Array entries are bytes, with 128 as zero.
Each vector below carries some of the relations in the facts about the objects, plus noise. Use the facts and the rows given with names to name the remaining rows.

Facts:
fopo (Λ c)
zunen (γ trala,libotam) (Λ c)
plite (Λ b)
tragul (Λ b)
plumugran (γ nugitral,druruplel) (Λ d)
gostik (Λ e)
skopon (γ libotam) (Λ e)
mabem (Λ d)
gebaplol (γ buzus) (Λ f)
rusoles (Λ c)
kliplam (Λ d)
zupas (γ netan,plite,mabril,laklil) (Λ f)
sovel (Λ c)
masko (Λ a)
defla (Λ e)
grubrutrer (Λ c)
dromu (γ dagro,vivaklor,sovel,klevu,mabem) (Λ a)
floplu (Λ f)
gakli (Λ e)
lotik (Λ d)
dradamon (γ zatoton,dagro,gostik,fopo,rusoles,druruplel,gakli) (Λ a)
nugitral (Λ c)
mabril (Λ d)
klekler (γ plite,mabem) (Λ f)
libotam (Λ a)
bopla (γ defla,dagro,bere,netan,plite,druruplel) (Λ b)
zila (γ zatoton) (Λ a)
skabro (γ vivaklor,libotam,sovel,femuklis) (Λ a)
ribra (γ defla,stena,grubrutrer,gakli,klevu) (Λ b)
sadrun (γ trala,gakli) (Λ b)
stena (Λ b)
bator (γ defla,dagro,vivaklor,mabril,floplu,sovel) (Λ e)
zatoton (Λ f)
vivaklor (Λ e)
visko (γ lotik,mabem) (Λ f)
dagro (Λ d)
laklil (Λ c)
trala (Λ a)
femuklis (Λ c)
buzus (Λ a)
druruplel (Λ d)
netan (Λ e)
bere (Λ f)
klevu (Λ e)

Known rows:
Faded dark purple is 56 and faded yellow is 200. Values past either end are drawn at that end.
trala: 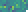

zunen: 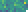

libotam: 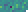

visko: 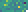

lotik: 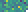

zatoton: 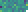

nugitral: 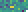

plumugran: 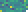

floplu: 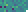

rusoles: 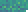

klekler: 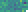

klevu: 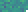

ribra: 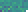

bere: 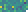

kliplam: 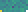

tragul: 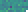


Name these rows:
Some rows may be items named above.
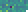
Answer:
plite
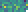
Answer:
zila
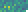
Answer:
laklil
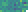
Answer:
klekler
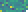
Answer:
plumugran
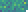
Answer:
sadrun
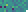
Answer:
floplu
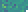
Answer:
dradamon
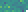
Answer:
netan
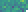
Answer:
gostik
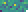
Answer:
femuklis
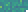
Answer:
bopla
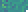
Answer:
dradamon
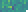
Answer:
bator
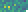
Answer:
laklil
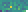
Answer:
grubrutrer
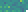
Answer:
netan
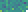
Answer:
mabem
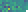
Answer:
stena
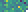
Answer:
lotik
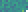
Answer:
dromu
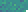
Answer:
sovel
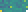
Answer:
druruplel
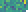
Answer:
skopon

